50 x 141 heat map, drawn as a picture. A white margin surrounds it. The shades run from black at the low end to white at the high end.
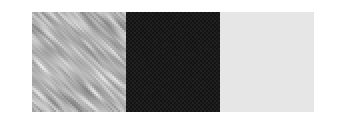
The table splits into one row of 3 panels. Panel 1,1: high, slanting down to the right. Panel 1,2: very low, checkered, faint in contrast. Panel 1,3: very high, flat.
